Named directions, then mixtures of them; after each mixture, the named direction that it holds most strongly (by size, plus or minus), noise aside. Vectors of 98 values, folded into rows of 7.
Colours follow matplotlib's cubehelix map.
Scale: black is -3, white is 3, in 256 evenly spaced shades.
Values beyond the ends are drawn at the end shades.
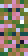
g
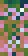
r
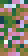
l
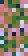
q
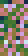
l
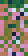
r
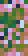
l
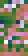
l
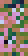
l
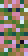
g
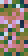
l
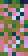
r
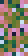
q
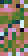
q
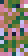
q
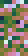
l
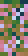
r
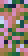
l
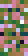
g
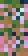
r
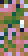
q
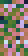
l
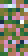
g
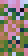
r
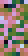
l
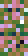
g
